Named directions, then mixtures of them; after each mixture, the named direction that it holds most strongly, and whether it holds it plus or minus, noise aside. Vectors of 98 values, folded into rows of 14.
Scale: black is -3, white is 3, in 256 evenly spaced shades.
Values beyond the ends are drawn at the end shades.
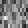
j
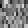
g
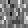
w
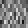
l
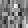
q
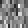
q, minus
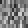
q, minus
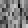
q, plus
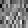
g, plus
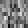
q, minus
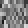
g, plus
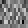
l, plus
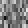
j, minus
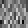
l, plus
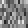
l, minus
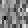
j, minus
